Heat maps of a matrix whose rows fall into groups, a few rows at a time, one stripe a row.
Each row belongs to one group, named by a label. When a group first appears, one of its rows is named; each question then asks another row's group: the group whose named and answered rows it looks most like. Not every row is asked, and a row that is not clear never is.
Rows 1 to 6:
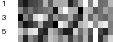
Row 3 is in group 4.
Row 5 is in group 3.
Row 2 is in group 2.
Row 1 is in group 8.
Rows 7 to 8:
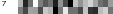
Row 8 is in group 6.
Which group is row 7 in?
3
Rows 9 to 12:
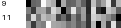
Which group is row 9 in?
4
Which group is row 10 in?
6
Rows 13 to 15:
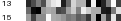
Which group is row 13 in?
6
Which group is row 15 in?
6
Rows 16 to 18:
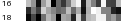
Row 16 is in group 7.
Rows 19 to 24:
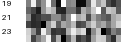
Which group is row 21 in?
2
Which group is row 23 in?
2
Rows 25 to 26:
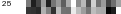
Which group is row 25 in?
2
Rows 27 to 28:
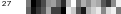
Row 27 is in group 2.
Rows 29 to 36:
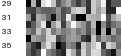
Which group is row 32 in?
6
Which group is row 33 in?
6
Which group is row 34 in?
4
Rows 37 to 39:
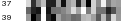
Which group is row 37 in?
3
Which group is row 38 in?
2
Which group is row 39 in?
3
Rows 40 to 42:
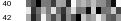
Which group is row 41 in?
6
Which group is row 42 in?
3
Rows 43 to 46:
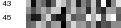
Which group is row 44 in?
6
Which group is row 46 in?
6
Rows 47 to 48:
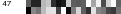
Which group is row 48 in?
4
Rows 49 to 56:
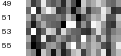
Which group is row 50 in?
4
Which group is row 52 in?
2
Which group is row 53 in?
4
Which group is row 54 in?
3
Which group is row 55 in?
2
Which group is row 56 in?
7
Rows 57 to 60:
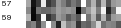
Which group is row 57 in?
3
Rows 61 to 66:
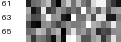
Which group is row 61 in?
4
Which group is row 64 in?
8
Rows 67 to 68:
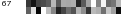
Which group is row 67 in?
8
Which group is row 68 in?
4
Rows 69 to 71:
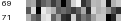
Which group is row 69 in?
7
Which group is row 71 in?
7
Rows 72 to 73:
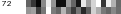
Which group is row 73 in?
4
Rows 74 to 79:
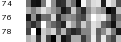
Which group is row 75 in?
7
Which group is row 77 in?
2
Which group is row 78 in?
4
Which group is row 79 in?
7
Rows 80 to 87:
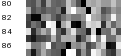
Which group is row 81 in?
2
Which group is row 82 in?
8
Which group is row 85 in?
8
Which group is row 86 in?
7
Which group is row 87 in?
2
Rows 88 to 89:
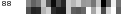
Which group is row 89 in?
8
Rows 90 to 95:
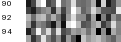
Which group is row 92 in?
6
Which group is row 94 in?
6
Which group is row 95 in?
3
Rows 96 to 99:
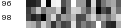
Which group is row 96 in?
6
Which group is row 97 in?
6
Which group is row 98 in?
8
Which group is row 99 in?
7
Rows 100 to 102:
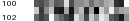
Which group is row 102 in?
2
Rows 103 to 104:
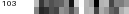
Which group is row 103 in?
2
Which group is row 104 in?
2
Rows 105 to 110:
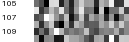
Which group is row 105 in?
7
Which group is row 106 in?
6
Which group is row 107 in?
6
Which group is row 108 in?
3
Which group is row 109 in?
4
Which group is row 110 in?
3
